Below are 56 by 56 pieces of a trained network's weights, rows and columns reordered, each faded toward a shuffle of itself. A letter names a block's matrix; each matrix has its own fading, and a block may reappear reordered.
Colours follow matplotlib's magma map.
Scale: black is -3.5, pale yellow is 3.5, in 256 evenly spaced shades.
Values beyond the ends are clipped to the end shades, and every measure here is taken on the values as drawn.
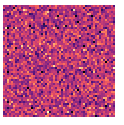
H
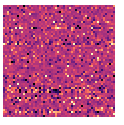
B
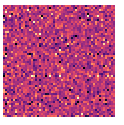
H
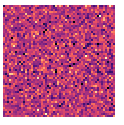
H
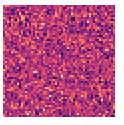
H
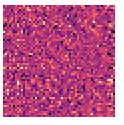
H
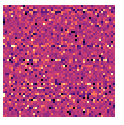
B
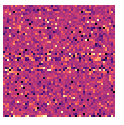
B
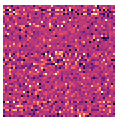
B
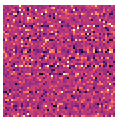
B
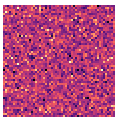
H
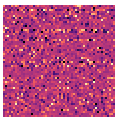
B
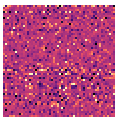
B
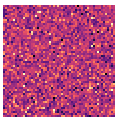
H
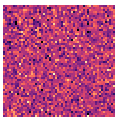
H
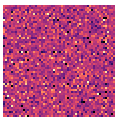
H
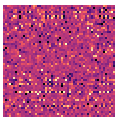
B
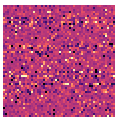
B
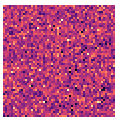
H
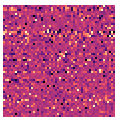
B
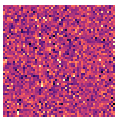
H
